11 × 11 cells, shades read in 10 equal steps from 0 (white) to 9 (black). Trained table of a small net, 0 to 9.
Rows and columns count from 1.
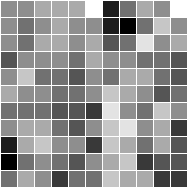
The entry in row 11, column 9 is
3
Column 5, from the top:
3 4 4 5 6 5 6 6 4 6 5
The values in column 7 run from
1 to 8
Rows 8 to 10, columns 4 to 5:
5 6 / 4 4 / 5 6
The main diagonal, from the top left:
4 5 3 4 6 4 1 1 5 6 7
